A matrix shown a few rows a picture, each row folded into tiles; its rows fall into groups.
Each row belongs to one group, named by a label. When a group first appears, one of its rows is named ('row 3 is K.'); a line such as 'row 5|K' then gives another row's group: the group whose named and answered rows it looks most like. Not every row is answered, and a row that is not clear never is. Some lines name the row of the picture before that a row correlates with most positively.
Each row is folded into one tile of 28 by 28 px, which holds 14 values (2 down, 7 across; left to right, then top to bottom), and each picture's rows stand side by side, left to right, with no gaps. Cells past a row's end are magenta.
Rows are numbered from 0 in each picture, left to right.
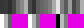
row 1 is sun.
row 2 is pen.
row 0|sun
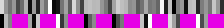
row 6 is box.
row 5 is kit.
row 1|kit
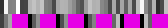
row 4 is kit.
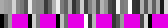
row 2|pen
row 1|pen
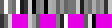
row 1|box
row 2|kit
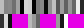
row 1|box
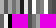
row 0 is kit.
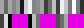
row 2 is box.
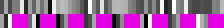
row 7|sun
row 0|kit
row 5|kit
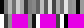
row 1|kit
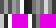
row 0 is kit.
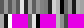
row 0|kit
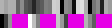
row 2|box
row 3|box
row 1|sun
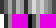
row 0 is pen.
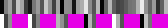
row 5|pen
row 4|sun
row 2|box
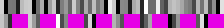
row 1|box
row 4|box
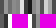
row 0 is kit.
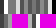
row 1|kit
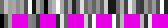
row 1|box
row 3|kit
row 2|pen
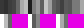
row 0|sun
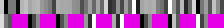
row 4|kit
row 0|box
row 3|kit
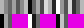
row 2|pen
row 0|pen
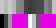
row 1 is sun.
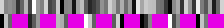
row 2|box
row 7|pen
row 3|sun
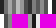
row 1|kit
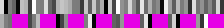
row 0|box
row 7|kit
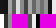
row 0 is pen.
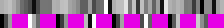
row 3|kit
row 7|box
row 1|sun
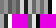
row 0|kit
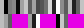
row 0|box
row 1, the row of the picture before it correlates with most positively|0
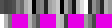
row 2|box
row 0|sun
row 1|box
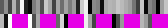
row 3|box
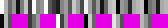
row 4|box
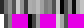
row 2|box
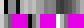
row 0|box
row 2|sun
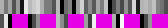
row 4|kit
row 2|box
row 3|kit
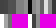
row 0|sun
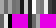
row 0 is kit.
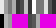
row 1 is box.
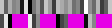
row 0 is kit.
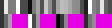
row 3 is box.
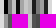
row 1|box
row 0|box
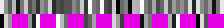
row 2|sun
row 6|kit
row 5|pen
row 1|kit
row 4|box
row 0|pen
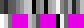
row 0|sun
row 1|box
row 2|pen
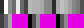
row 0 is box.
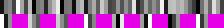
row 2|box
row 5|kit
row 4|kit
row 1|box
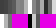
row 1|pen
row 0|sun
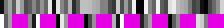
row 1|kit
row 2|pen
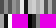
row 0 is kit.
